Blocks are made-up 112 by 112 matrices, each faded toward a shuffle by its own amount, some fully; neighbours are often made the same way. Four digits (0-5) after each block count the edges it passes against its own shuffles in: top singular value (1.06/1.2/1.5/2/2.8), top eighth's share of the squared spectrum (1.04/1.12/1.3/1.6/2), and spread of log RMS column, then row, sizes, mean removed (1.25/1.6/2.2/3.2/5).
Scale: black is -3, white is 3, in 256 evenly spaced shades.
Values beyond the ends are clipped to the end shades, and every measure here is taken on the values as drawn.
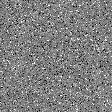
0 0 0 0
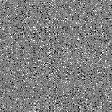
4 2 2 1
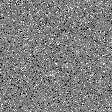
0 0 0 0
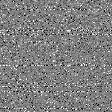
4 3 0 3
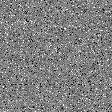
2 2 0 1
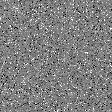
2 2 0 1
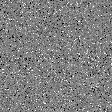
1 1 0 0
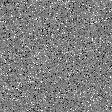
0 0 0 0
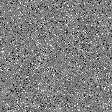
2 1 0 0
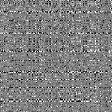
4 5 2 4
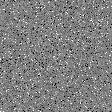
0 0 0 0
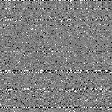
4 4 1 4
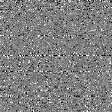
3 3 0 3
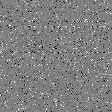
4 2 0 1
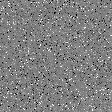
0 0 0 0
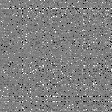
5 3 2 2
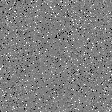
2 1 0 0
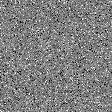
0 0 0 0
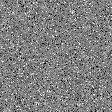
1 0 0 0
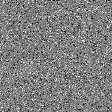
2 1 0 1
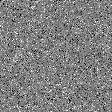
0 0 0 0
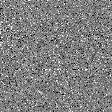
2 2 0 2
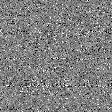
2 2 0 2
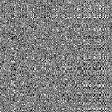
5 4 3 3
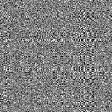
5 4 3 3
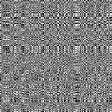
5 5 4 4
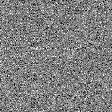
4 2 1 1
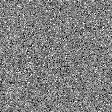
3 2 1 0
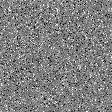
1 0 0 0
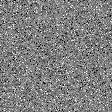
2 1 0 0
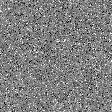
2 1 0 0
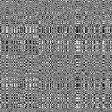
5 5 4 4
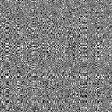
5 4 3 3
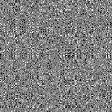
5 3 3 2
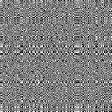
5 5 4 4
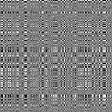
5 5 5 5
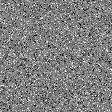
3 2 0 0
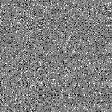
4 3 1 2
